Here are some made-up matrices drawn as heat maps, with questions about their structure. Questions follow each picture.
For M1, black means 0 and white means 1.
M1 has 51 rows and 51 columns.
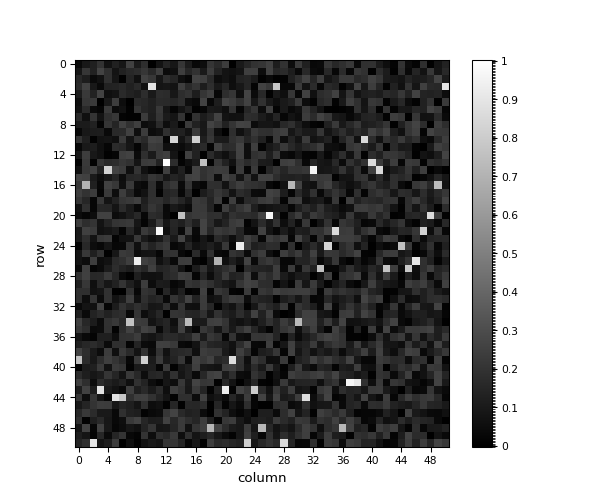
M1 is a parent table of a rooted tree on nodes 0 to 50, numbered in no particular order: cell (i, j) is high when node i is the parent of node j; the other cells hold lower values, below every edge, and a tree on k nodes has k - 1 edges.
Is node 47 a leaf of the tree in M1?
yes
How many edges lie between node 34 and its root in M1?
2
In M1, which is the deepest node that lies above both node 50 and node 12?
3
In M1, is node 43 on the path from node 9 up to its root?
yes
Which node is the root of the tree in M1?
43
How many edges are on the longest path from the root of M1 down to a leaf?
4
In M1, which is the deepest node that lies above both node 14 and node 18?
20
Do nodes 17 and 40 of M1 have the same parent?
yes
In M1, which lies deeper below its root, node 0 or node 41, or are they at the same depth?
node 0
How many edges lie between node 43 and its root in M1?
0
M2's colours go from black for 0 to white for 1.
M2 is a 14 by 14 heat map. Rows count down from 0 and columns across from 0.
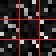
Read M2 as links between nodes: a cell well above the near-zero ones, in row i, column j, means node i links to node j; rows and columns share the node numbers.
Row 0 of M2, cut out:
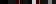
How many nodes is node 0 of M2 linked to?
2
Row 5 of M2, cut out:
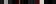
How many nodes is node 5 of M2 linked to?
2
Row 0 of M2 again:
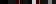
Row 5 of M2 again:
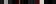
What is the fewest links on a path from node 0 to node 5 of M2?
3
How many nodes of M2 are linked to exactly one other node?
0
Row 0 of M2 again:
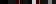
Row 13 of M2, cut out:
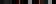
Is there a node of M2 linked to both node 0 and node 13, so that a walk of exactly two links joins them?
yes
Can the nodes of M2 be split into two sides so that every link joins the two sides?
no
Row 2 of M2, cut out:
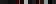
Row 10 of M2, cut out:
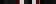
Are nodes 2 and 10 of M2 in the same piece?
no
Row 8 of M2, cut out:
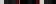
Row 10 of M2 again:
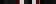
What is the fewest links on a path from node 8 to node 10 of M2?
1
